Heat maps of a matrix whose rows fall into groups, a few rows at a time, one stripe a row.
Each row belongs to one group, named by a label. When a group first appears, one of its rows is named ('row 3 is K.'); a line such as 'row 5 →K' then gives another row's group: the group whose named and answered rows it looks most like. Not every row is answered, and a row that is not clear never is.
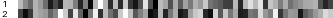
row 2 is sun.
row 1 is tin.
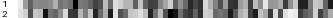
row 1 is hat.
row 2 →hat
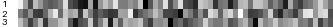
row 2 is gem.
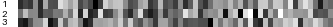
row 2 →tin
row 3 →sun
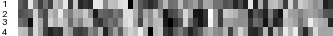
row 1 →tin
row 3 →gem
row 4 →hat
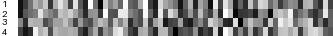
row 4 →sun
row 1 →sun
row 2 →sun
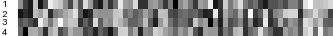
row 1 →gem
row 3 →sun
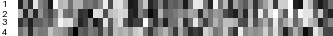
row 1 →sun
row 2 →tin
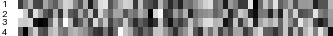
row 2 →hat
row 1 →tin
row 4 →gem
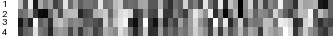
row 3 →sun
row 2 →tin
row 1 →tin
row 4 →sun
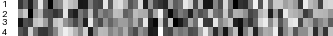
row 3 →sun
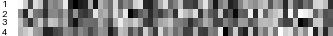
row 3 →hat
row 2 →tin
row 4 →tin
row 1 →hat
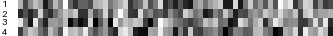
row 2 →sun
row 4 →gem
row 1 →tin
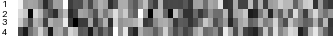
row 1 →tin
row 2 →hat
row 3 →hat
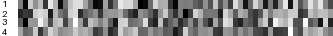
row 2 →sun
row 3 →sun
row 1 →gem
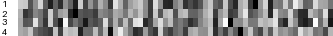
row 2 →hat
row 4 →tin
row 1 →hat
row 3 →hat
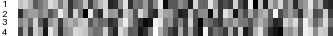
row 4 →gem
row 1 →tin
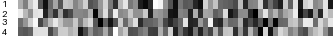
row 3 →gem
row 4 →sun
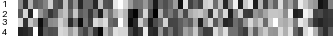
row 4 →sun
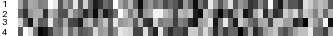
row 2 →gem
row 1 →gem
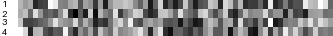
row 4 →hat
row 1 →gem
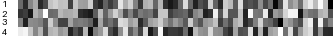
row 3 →gem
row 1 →gem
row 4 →tin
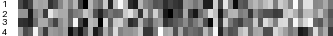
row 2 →gem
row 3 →sun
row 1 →sun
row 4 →hat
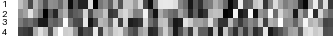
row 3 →tin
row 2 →tin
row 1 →hat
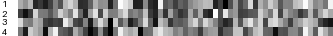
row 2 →sun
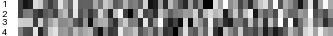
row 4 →gem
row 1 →sun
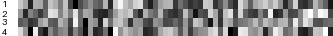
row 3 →sun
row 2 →gem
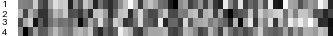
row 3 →tin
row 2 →tin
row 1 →gem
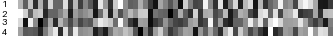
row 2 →hat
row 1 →tin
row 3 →tin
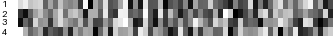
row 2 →sun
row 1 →tin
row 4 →hat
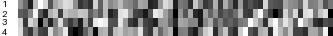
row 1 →sun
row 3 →tin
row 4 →hat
